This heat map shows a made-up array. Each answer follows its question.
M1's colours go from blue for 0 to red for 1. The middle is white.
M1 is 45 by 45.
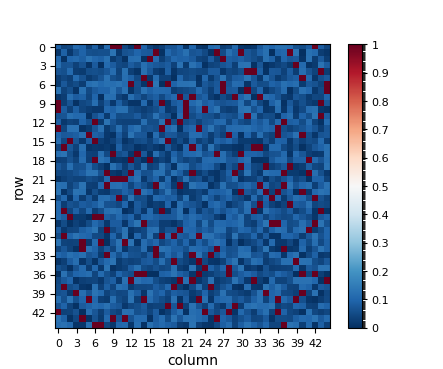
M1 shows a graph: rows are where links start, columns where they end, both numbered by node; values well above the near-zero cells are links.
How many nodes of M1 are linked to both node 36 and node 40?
2
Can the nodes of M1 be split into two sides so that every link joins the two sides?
no
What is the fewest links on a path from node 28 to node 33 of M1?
6
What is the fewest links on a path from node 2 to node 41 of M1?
3
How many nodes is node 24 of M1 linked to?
3
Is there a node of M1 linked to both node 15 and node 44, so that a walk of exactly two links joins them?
yes
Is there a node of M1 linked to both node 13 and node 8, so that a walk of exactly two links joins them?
no
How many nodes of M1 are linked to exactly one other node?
1
